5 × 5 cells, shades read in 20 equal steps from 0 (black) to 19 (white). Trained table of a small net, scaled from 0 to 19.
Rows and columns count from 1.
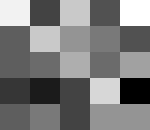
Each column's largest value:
18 15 15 16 19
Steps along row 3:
up up down up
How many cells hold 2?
1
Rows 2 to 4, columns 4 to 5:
9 6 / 8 12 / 16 0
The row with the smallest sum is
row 4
